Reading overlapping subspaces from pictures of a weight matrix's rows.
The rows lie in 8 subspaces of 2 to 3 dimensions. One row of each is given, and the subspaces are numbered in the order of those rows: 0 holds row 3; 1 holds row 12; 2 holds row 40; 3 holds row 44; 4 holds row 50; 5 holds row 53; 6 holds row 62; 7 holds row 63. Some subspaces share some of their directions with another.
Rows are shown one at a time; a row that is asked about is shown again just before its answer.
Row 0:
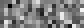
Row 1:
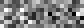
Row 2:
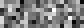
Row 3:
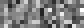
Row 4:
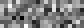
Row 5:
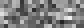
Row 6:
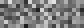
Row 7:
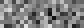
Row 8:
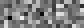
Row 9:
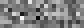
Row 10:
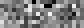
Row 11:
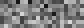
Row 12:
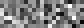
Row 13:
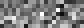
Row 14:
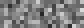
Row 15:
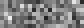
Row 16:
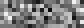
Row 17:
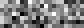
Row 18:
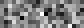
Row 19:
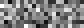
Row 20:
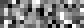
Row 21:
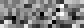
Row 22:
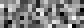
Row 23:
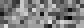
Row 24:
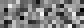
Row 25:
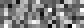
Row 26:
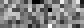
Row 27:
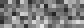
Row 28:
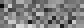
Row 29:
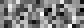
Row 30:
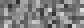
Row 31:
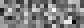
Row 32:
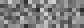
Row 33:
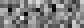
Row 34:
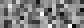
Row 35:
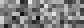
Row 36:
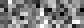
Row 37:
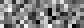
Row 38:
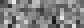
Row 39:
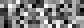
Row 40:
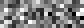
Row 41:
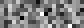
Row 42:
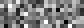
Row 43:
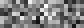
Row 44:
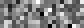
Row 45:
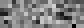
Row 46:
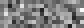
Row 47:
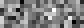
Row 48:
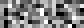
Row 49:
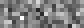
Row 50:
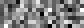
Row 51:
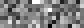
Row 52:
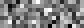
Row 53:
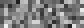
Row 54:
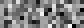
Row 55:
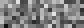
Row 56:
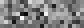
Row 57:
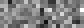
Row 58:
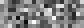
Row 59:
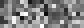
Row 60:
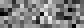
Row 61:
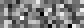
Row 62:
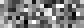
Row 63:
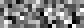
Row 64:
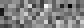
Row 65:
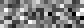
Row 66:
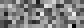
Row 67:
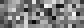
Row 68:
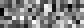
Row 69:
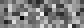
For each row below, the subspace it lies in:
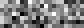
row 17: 0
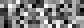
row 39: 1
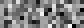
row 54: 1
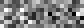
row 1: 2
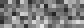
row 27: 0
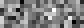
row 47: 7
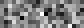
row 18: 7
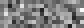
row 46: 3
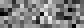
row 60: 4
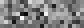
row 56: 5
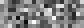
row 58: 6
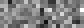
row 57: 0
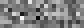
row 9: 5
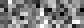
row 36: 0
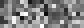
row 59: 5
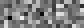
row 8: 3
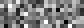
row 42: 1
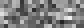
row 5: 4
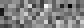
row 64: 1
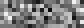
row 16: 3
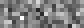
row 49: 5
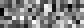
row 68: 1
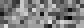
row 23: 4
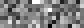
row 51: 3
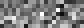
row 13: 1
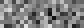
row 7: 2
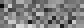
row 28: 5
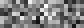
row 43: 4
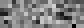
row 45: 4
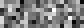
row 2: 7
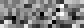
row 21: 1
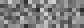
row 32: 0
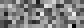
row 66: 6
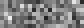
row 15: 3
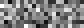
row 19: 0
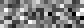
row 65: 2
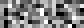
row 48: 3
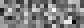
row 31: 7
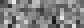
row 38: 6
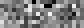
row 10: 6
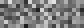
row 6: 0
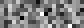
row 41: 4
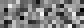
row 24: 2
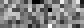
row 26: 3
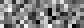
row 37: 2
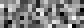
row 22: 5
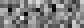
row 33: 7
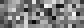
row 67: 6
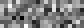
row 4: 1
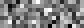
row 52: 3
